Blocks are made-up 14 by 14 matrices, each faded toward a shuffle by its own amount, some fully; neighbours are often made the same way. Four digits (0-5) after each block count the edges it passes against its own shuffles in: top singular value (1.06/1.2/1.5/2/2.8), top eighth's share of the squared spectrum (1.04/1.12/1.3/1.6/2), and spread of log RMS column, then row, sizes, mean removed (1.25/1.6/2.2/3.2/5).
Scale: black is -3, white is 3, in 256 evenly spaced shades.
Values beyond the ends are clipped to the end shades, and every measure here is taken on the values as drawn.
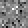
0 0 2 0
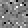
0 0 0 0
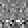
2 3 0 2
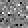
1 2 0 0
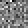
0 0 0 0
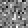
1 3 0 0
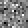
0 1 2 0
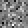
0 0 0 0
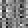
3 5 3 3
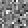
0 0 0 0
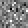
0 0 0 0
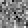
1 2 0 0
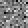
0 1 0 0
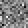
0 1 0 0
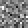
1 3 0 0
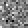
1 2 0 0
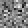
2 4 1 0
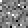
1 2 0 0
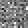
0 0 0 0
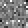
1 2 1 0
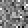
1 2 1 0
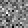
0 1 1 0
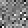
2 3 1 2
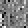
2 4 1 0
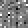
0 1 1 0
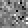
1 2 0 1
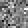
1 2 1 0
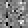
1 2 2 0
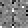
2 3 1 0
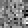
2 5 1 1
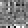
3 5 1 2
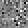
2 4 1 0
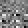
3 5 2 2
